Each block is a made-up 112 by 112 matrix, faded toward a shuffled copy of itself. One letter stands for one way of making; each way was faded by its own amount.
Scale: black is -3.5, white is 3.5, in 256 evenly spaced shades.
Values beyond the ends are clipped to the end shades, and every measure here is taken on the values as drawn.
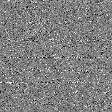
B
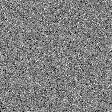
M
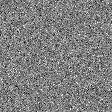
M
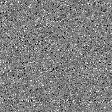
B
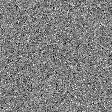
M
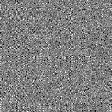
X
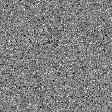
B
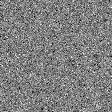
M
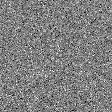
M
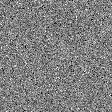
M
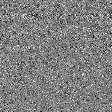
B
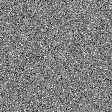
M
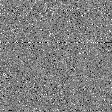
B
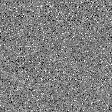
B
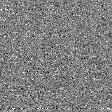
B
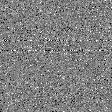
B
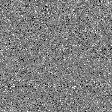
B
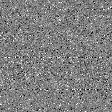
B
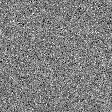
M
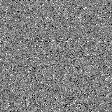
B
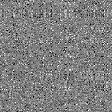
X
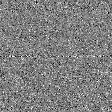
B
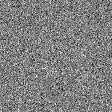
M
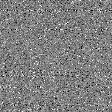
B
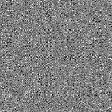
X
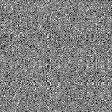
X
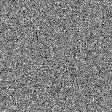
M
